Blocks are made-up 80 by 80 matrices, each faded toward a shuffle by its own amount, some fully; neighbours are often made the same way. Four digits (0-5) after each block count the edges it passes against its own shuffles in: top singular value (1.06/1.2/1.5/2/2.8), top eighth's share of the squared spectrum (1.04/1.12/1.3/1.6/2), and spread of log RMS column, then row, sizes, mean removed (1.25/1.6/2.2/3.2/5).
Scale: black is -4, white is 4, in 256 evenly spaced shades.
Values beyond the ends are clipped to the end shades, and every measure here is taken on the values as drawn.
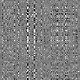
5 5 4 2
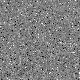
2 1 0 0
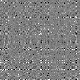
5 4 2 3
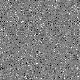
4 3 1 1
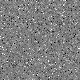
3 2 0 0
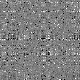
4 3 2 2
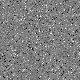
1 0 0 0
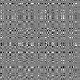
5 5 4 4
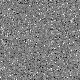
2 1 0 0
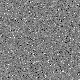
0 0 0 0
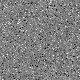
0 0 0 0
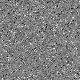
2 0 0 0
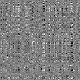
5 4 3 3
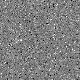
3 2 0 0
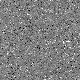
0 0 0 0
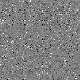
3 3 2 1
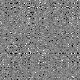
4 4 2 2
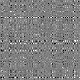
5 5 3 3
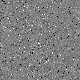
1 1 0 0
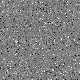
2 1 0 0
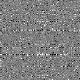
4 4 2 3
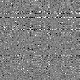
4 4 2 3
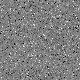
0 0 0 0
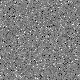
1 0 0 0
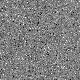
1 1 0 0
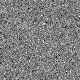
2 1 0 0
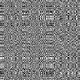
5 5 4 3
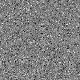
2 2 0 0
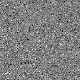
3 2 0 0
